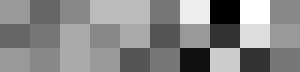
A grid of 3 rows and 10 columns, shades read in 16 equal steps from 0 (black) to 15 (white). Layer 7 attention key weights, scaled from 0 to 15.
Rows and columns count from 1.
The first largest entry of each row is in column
9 9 8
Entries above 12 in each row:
2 1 0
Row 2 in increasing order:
3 5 6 7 8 9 9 10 10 13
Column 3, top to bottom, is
8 10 10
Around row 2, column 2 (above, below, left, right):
6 8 6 10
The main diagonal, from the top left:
9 7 10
